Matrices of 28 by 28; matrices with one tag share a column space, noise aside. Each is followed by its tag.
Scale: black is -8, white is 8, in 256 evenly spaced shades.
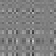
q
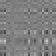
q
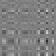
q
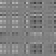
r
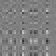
q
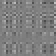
r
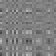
q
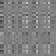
r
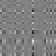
q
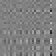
q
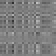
r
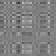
r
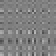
q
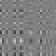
q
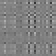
r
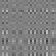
q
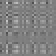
r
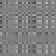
r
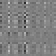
r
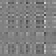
r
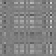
r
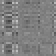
r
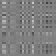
r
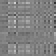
r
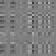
r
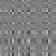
q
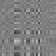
q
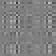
r
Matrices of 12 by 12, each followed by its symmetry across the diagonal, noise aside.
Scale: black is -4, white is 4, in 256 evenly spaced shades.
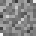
symmetric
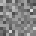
symmetric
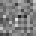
antisymmetric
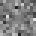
antisymmetric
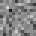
symmetric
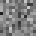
neither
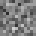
neither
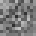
symmetric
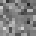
antisymmetric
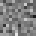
antisymmetric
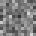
neither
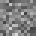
neither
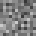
antisymmetric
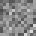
symmetric
